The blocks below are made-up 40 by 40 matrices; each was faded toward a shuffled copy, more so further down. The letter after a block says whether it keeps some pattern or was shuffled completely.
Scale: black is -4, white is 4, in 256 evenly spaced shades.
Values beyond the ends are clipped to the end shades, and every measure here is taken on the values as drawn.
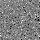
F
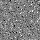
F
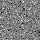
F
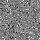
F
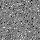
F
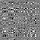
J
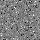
F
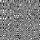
J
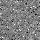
F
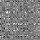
J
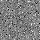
F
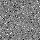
F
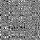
J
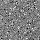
F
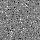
F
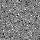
F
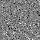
F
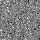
F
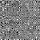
J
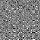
J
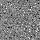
F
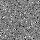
F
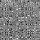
J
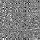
J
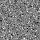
F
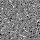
F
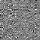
J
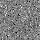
F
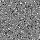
F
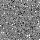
F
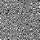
J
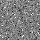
F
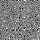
J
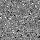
F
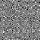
J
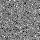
F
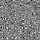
J
